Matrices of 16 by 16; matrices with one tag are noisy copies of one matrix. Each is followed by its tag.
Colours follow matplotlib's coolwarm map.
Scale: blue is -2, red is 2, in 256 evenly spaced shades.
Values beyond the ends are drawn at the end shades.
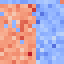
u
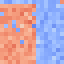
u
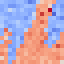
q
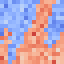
q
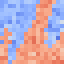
q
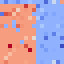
u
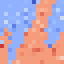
q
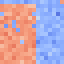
u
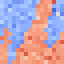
q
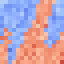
q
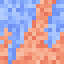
q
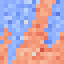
q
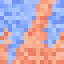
q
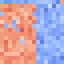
u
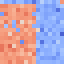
u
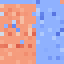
u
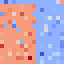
u
